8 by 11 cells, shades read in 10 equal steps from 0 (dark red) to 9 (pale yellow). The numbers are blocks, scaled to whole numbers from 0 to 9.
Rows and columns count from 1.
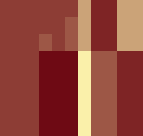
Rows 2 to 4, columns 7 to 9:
6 1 1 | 6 1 1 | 9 3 3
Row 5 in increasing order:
0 0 0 1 1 2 2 2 3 3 9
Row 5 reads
2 2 2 0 0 0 9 3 3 1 1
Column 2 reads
2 2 2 2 2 2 2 2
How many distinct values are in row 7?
5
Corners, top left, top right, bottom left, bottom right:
2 6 2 1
